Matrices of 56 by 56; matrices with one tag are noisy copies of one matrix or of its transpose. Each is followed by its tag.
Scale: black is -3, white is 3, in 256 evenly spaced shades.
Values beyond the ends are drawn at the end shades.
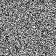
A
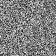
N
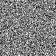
A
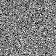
A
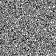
A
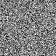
A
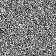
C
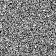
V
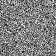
N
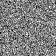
A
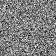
V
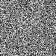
N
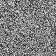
C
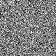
C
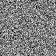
A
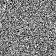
V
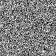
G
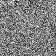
C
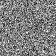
G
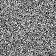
N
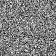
V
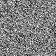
C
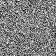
C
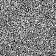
N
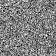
V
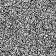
V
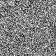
C
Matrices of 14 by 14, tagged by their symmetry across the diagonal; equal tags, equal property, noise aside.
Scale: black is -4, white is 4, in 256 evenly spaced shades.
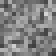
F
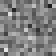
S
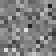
S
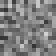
S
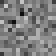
F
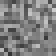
S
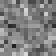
S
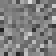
S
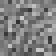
S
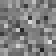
S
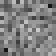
F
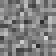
S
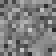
F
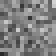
S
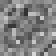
F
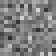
S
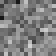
F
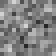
F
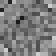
F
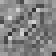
F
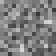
F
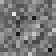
F
